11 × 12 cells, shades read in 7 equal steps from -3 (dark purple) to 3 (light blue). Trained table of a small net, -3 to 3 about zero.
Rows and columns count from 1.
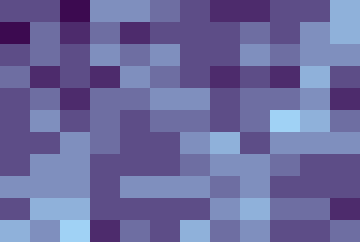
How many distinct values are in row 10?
5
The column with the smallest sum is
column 1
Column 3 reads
-3 -2 -1 -1 -2 -1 1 1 1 2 3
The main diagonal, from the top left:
-1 0 -1 -2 0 0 1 1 1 0 -1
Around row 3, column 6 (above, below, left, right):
-1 0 0 -1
